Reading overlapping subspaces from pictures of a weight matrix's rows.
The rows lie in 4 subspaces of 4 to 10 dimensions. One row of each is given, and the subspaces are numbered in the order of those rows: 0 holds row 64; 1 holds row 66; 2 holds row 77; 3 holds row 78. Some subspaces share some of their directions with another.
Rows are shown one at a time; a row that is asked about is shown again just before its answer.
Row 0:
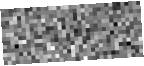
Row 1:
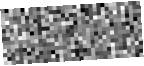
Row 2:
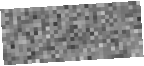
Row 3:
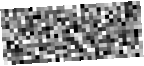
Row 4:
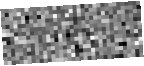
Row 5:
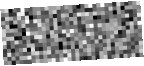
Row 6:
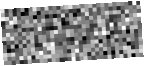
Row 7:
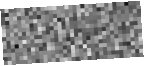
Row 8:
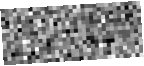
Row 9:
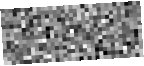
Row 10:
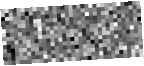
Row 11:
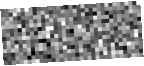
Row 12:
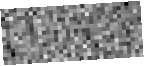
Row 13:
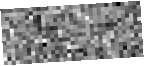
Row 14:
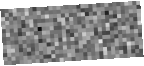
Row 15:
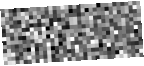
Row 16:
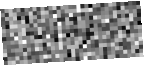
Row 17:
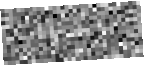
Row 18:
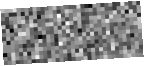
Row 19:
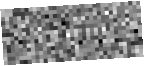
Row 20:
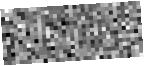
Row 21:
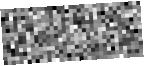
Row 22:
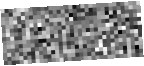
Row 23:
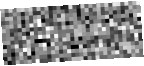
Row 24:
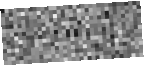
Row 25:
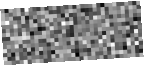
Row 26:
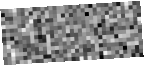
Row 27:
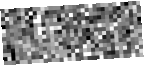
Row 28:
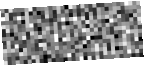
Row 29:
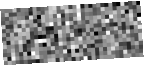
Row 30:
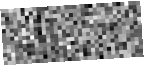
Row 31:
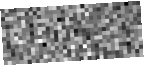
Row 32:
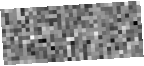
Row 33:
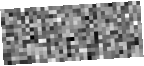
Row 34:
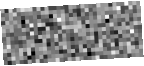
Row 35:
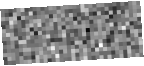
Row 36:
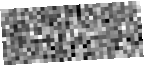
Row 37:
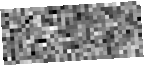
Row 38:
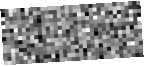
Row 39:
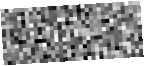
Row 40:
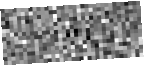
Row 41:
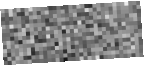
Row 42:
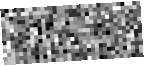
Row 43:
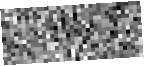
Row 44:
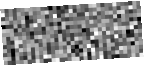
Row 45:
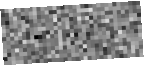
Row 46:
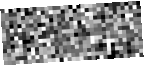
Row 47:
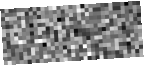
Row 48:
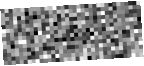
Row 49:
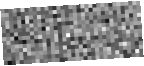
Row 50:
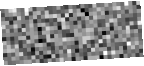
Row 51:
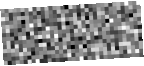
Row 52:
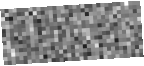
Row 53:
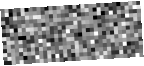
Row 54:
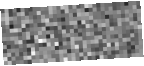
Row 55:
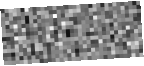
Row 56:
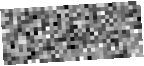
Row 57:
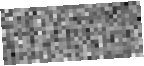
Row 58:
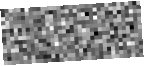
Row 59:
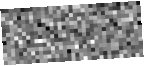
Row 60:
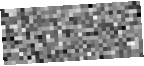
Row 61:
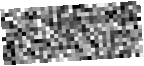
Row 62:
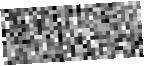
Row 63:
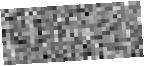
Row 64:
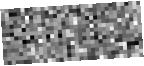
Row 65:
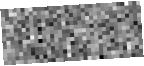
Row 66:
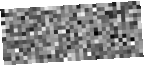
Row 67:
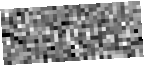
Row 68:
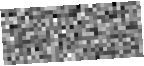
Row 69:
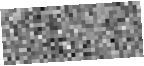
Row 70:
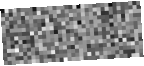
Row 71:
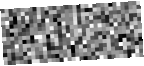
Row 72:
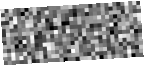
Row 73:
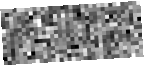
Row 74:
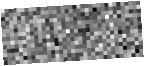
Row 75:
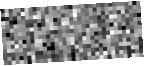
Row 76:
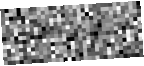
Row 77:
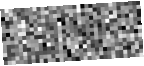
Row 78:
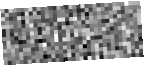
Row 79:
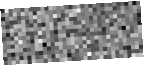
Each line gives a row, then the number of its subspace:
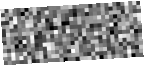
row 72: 2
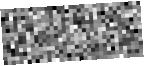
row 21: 3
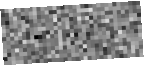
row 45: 1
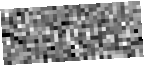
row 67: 2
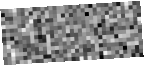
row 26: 1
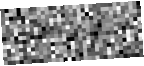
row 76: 0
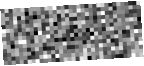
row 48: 3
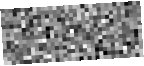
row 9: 1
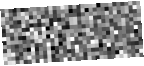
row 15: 0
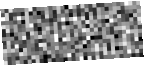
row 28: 3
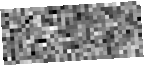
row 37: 0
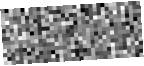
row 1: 1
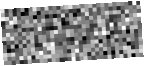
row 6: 2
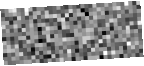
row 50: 2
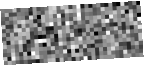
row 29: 0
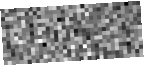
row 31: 3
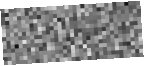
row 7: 1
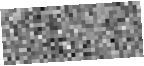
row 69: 0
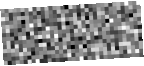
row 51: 3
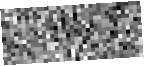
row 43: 2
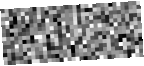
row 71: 2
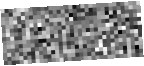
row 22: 1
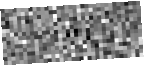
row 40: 1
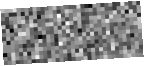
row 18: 0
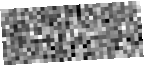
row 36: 0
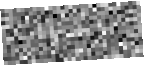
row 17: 1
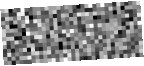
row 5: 2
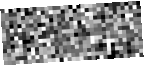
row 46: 1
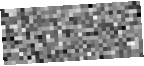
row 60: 1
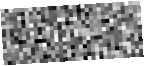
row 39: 3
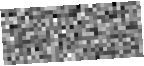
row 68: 1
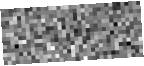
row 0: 2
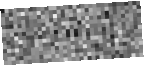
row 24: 1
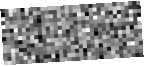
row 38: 1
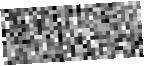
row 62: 2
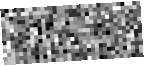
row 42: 0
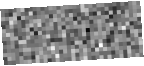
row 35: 2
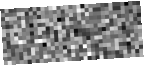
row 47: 3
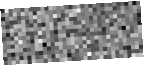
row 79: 2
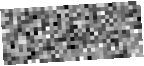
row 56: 3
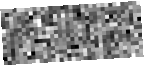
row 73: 0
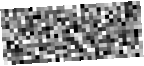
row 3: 1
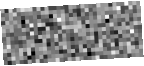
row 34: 0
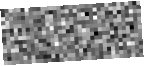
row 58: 1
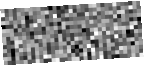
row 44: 1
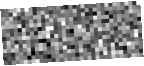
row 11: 1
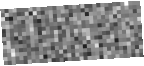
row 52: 3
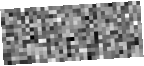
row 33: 0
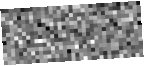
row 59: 2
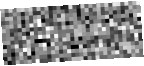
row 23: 3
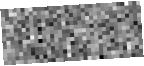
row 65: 0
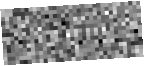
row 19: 2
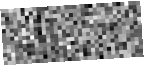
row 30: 0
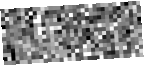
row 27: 0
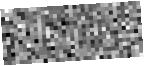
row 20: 2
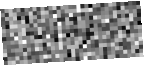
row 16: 2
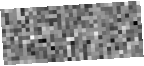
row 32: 0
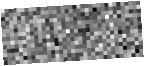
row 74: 1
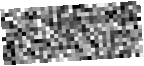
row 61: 2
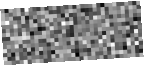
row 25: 1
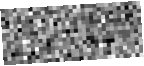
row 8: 1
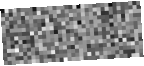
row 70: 1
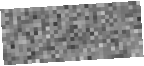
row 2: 3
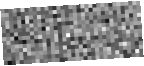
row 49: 0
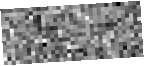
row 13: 0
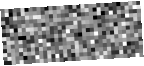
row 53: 1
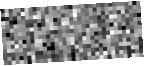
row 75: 2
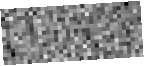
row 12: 3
